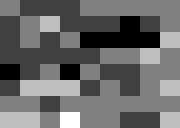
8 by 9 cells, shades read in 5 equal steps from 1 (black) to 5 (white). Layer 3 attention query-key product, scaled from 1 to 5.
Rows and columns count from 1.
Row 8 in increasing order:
2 2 3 3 3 4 4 4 5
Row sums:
24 21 18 23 20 28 26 30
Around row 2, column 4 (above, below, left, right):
2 3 4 2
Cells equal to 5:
1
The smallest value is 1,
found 7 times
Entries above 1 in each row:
9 8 5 9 7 9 9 9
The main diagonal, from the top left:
3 3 2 2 3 3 3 2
